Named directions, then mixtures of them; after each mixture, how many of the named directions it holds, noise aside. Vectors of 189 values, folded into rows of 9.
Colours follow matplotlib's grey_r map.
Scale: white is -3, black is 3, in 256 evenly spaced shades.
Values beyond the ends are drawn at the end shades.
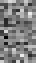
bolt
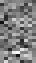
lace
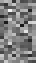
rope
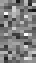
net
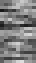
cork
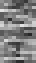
one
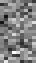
two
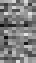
three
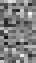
one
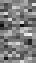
three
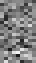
one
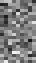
three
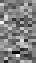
one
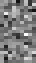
one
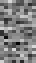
two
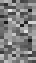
one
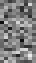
two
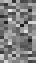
one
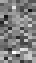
two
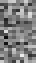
one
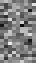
three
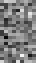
one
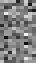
two
